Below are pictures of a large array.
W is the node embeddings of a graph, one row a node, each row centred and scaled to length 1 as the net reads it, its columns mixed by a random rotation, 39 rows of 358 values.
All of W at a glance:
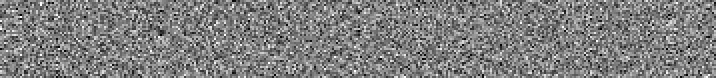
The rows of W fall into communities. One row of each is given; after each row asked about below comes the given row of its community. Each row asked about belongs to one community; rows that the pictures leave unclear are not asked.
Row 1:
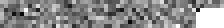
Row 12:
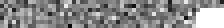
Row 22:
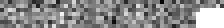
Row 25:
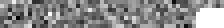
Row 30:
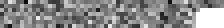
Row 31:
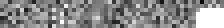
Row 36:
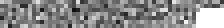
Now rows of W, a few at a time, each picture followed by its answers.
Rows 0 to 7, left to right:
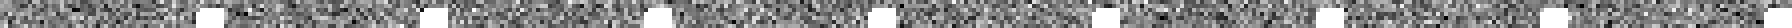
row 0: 36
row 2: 12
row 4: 30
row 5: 25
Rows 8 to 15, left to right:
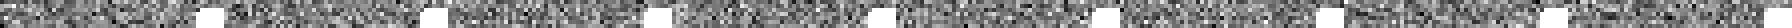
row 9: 25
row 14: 1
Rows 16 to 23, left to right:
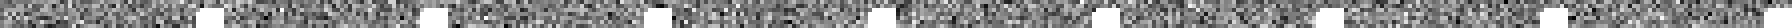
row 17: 25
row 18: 30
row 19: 12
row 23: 31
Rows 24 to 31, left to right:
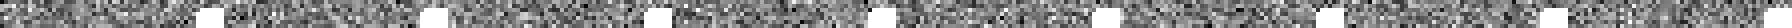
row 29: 1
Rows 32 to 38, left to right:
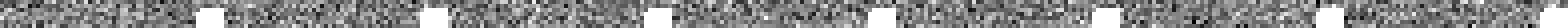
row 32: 22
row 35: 36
